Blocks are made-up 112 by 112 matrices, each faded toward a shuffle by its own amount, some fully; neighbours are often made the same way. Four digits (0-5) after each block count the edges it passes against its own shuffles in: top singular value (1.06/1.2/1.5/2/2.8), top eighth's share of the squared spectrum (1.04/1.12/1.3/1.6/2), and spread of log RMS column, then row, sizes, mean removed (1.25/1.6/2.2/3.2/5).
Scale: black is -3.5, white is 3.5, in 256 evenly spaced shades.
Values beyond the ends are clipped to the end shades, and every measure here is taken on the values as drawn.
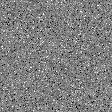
2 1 0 0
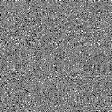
4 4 2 2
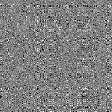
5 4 3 3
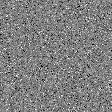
2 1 0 0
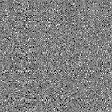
4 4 2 2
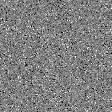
2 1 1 0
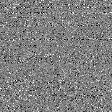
1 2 0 3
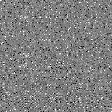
4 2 1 1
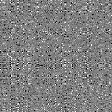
5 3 2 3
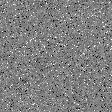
0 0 0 0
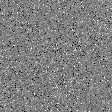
0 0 0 0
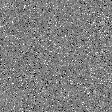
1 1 1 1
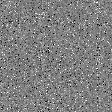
1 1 1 0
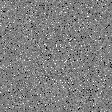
0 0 0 0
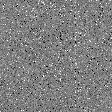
1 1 1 0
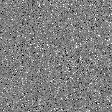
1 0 1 0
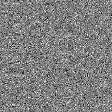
3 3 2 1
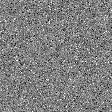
2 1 0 0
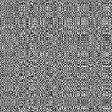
5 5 4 4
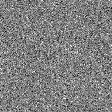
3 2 0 0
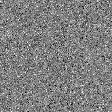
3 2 0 1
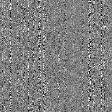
2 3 4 0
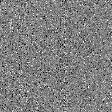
1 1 2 0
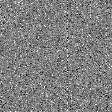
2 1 2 0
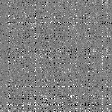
2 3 3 4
